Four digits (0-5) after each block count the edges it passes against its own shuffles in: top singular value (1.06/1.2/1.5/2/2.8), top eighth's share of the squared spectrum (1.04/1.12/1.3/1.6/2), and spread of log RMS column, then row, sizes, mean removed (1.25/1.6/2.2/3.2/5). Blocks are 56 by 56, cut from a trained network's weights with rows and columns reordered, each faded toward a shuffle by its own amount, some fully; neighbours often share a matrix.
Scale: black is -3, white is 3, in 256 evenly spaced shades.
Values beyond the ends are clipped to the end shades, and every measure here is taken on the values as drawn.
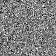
1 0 0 0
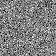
0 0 0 0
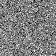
0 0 0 0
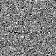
2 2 0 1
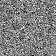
0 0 0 0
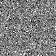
1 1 0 0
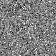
0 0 0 0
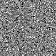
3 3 2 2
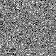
1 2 1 0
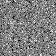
1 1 0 0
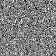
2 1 0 1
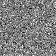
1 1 0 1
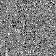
2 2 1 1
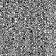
2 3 0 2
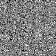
2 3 0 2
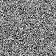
1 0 0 0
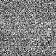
2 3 1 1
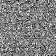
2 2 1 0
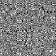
3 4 2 2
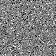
2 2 0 0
